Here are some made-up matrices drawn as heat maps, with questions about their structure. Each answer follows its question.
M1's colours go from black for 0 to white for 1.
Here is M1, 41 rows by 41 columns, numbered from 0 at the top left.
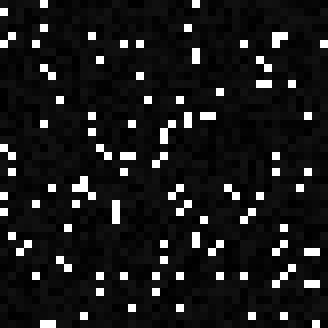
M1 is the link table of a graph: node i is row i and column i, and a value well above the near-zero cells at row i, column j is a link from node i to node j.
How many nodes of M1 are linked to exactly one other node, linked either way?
3
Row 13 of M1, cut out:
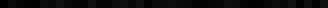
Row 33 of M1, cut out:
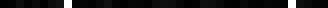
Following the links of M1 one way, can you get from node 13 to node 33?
no
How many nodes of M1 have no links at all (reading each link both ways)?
0
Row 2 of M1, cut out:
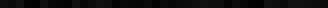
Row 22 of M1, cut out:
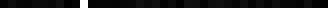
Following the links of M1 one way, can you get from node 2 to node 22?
no
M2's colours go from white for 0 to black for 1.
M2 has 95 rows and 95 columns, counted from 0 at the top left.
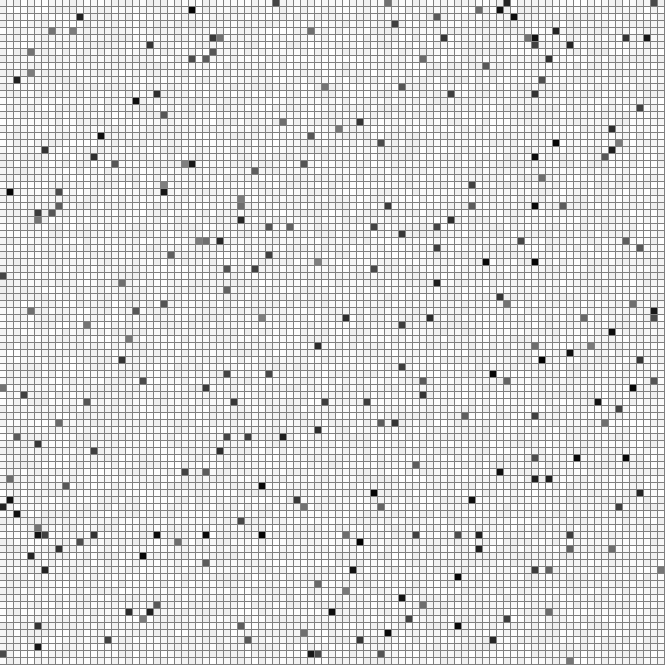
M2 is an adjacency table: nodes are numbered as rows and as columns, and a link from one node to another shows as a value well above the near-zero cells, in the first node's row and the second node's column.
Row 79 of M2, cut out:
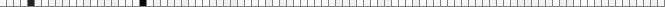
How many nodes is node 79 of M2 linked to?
2
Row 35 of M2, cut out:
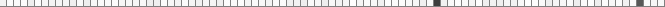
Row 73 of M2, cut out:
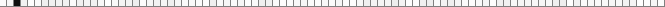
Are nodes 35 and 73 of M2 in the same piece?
yes
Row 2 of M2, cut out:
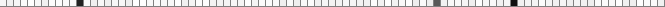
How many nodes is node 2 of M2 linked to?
3
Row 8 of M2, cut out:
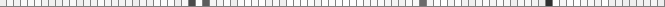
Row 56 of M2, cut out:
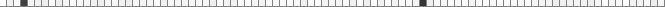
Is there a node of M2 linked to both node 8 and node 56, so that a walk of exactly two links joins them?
yes
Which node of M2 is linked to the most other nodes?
node 76
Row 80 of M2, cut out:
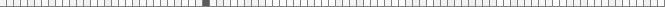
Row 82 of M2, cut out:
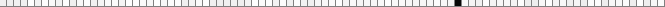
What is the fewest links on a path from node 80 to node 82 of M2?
4
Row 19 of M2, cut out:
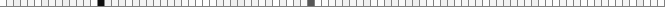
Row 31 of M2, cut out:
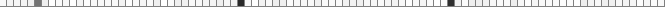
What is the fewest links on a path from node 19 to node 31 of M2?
6
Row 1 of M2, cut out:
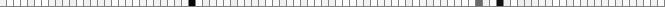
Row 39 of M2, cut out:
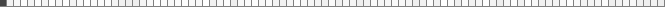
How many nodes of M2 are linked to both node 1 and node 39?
0
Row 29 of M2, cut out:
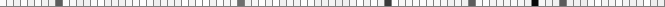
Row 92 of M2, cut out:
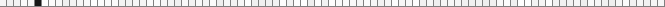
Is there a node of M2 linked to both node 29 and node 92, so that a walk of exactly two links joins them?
no
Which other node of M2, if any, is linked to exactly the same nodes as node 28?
node 74
